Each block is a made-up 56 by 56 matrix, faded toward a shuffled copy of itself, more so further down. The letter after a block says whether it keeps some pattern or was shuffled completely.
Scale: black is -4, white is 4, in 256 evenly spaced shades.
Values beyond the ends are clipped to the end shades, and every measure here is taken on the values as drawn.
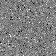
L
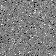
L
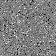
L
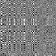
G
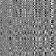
G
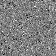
L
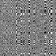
G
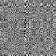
G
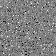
L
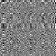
G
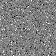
L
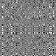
G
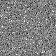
L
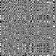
G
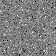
L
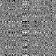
G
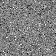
L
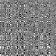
G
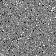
L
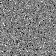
L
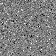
L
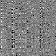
G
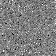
L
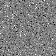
L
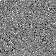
L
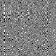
G
